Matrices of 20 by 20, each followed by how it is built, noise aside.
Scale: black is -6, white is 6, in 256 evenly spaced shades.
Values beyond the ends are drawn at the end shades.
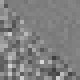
lower triangular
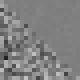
lower triangular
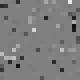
sparse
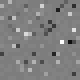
sparse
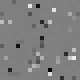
sparse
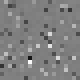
sparse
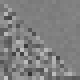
lower triangular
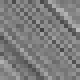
Toeplitz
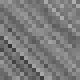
Toeplitz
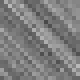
Toeplitz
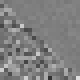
lower triangular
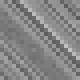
Toeplitz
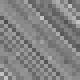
Toeplitz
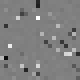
sparse
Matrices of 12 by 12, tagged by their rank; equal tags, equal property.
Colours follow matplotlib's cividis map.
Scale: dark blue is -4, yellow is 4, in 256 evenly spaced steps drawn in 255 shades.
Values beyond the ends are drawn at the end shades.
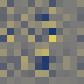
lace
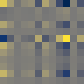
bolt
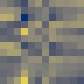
lace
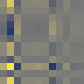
bolt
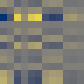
bolt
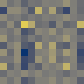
lace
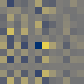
lace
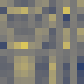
lace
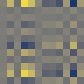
bolt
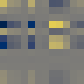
bolt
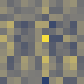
lace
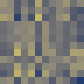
lace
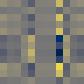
bolt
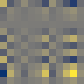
bolt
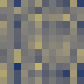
lace
